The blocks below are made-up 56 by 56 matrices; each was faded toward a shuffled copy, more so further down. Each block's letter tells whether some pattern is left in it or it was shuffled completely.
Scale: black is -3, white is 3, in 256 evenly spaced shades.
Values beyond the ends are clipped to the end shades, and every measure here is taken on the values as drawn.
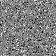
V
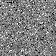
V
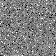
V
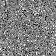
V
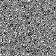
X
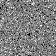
V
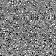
X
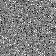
V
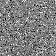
V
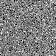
V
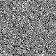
X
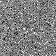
V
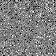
X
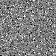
V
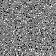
X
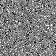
V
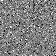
V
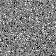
V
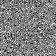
V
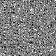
X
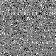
X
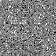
X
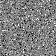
V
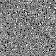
X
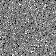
V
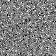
V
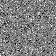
V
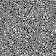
X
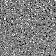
X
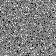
V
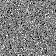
V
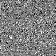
X
